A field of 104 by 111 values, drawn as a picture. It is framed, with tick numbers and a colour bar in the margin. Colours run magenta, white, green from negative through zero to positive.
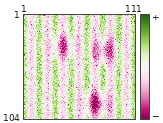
The ninth with the lowest average is the bottom middle. Stripes running up and down repeat 7 times from left to right. No seam splits the table. There are three dips.
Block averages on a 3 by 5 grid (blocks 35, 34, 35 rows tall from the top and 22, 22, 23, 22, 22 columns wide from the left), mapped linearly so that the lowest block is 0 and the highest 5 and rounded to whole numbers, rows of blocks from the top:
5 2 5 2 5
5 3 5 2 5
5 4 4 0 5
